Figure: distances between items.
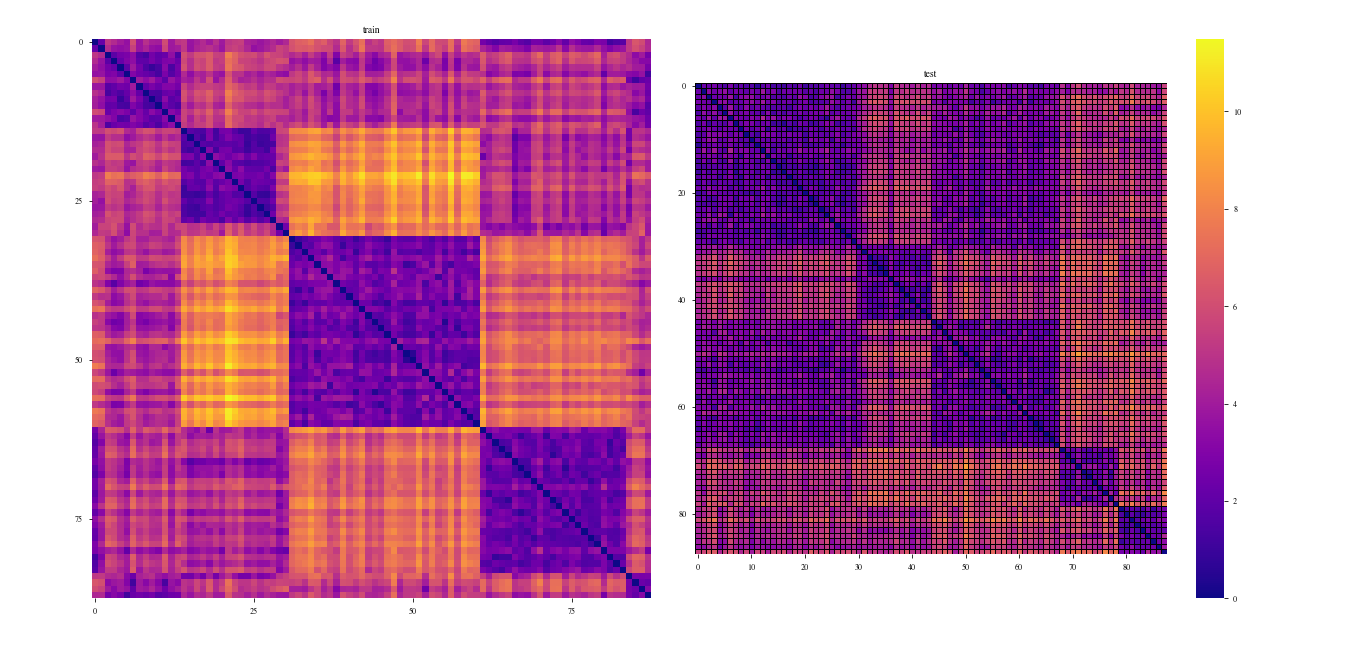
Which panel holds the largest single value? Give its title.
train
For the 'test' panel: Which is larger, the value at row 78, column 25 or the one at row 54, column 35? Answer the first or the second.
the first
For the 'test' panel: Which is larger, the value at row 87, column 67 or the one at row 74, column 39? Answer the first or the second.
the second
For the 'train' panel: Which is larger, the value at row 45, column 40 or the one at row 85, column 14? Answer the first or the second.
the second
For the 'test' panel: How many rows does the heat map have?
88
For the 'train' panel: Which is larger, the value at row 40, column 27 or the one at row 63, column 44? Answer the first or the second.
the first
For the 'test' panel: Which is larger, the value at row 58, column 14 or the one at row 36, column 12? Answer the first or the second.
the second
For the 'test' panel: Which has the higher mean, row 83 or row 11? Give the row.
83
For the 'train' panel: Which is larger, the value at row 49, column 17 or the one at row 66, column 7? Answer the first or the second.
the first
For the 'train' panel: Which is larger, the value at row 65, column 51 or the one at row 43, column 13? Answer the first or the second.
the first
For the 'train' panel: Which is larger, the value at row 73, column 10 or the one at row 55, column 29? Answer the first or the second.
the second
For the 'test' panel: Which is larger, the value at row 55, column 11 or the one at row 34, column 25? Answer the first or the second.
the second
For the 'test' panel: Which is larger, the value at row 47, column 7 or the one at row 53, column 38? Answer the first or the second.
the second
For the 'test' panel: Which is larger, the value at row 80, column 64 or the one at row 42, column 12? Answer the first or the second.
the first
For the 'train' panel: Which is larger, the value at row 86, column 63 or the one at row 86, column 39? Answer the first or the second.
the first
